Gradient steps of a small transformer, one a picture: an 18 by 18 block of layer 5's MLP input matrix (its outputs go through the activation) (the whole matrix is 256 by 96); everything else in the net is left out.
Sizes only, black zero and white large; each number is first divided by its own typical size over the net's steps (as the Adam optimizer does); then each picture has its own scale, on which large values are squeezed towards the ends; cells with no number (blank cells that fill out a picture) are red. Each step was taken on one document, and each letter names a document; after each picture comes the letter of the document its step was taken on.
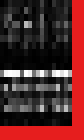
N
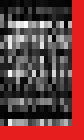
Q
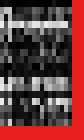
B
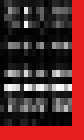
N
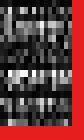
Q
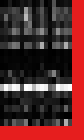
N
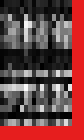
N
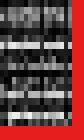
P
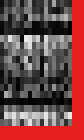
P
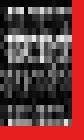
Q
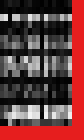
P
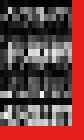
P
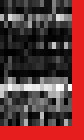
N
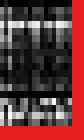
B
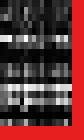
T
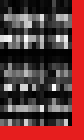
T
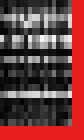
P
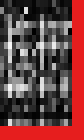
Q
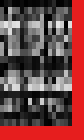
B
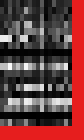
T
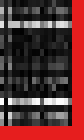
B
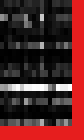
T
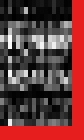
Q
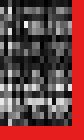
B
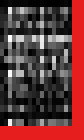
Q
